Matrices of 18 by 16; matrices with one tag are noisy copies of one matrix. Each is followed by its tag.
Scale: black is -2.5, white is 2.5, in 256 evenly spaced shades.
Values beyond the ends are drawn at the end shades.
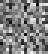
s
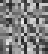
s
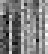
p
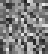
s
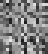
s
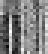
p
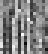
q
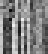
q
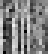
q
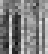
p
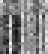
p
